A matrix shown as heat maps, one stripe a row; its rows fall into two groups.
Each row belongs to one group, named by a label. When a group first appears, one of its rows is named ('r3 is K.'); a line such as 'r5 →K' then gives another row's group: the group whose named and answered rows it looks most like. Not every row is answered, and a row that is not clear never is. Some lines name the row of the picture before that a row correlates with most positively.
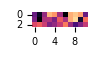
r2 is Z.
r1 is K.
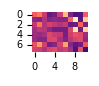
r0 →Z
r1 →K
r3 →K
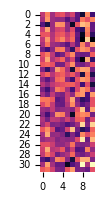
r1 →K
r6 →K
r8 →Z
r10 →Z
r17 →Z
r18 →Z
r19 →K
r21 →K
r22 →K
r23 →Z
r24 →K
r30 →K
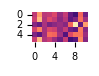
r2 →K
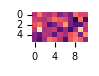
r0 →K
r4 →K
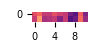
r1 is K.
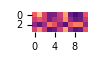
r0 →Z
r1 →Z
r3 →Z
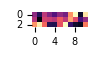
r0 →K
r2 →Z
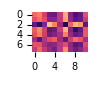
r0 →Z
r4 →Z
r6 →Z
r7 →Z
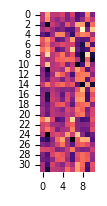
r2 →K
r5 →Z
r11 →K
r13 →K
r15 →K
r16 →K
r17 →K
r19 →K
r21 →Z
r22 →Z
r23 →Z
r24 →K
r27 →Z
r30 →K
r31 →K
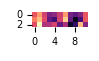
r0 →Z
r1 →Z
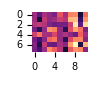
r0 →K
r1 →K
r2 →K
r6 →K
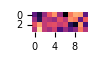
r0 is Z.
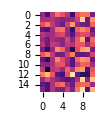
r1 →K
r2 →Z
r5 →K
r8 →Z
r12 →Z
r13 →K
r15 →K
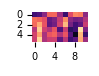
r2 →Z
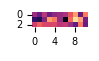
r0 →K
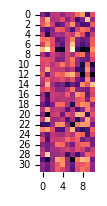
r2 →Z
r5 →Z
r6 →Z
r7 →Z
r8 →K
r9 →Z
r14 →K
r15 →Z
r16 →K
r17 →K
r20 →K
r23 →Z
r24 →K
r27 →K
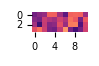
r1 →K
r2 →K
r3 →Z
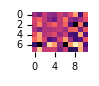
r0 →K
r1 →Z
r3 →K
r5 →Z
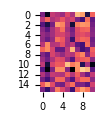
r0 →K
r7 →Z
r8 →K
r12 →K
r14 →Z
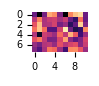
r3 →Z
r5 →Z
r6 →K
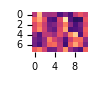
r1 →Z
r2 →Z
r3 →Z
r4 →K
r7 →Z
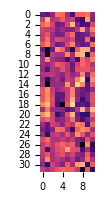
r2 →Z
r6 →Z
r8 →K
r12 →K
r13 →K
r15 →Z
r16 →Z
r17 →Z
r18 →Z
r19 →K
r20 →Z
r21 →Z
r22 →K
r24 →K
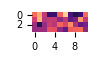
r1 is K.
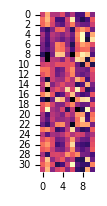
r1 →Z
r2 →Z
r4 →K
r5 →K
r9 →K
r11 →Z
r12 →Z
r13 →K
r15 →K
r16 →Z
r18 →Z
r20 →K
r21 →K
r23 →Z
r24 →K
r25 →Z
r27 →Z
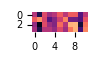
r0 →K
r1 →Z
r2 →K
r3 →K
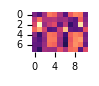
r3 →Z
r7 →K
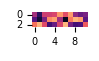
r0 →K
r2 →Z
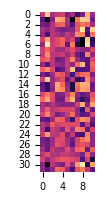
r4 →K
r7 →Z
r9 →Z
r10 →K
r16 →Z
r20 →Z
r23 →K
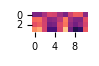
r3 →Z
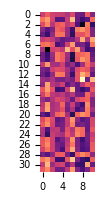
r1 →Z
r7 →K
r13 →K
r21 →Z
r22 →Z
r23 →K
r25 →Z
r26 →Z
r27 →Z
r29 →Z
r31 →Z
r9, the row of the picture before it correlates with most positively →0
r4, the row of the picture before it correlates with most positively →0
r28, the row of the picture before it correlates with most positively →0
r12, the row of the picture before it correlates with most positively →0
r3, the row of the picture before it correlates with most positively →0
